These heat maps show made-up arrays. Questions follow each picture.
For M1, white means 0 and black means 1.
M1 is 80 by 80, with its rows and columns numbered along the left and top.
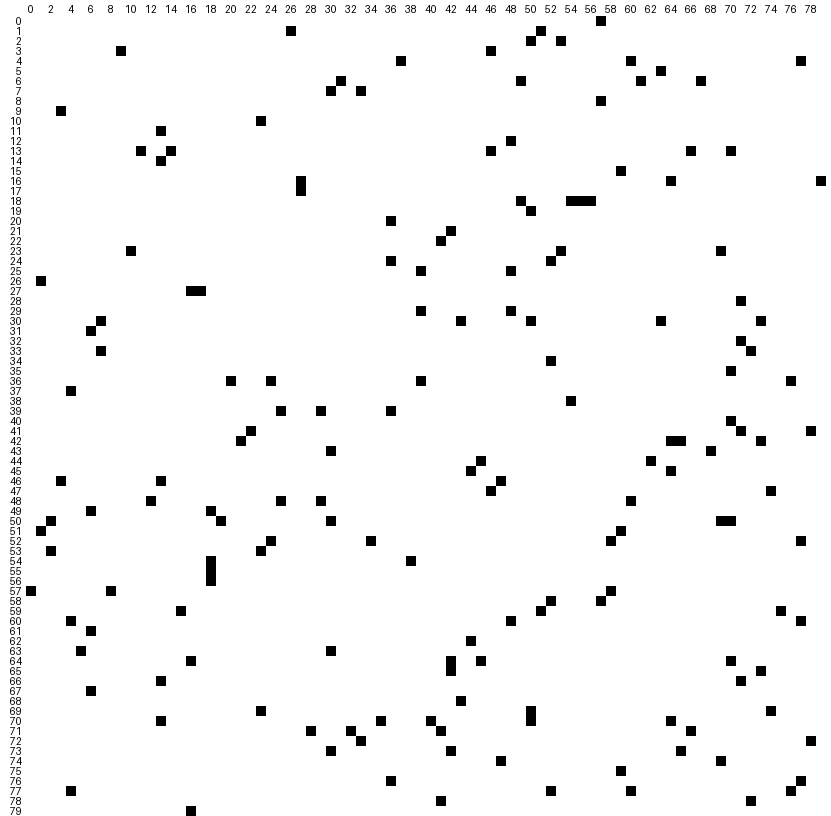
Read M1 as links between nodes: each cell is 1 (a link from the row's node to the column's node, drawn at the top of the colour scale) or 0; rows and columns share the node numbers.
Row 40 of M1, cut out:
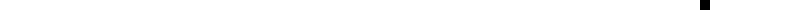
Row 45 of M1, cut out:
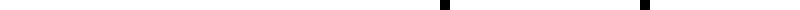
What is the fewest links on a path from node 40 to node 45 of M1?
3
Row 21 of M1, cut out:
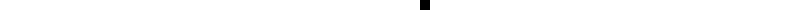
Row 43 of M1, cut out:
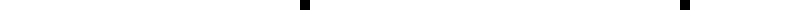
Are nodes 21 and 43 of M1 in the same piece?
yes
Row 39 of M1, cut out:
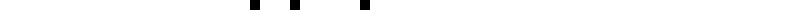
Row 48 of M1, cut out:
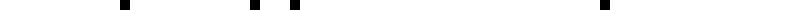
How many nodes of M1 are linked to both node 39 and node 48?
2
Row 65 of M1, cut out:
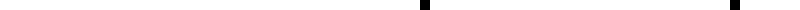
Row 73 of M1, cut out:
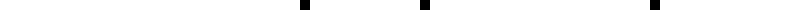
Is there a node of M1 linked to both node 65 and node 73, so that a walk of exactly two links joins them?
yes
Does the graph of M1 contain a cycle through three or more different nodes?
yes
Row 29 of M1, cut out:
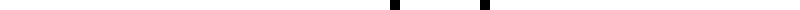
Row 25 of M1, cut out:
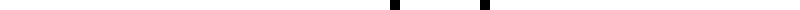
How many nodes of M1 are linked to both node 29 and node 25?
2
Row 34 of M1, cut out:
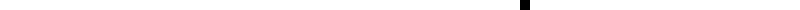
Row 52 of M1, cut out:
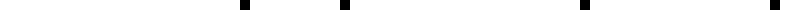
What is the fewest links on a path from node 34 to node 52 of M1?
1
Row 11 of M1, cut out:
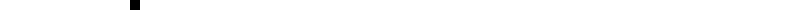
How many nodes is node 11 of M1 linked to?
1
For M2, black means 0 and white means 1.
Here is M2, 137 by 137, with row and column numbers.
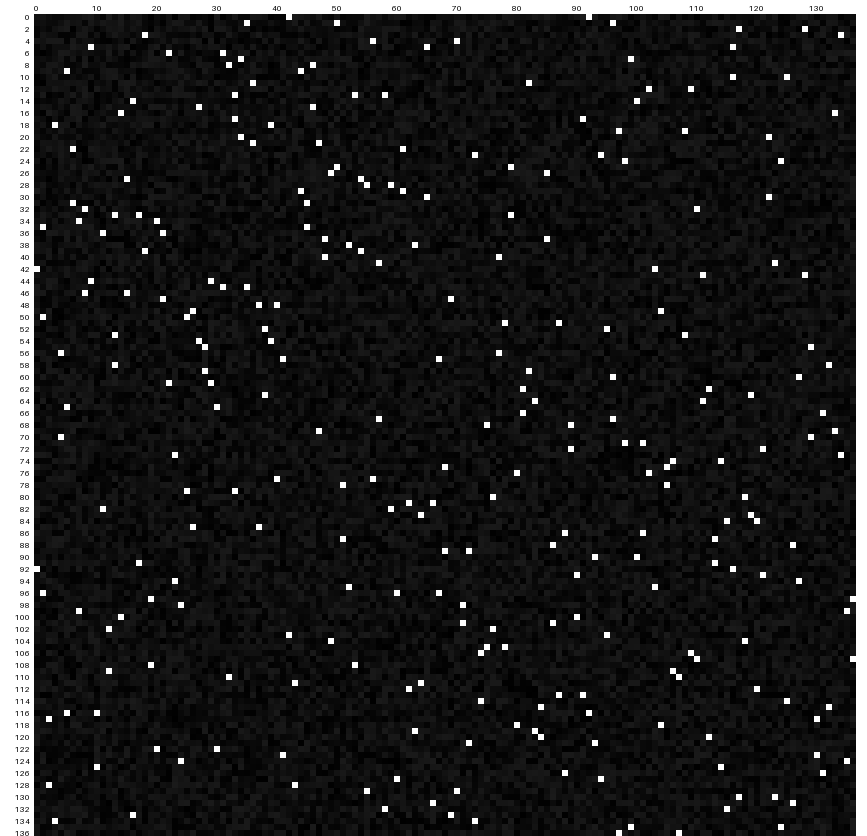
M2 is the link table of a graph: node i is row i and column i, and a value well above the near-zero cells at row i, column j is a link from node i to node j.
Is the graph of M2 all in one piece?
yes
